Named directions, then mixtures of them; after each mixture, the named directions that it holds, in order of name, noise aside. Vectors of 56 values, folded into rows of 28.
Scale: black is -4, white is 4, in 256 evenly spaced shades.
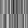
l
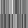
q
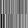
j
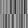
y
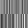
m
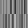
y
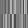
y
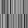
j, l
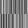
j, y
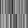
q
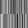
l, m, y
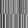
j, m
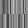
l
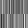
j, l, m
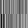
j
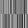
m, q, y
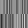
m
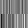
j, m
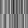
l
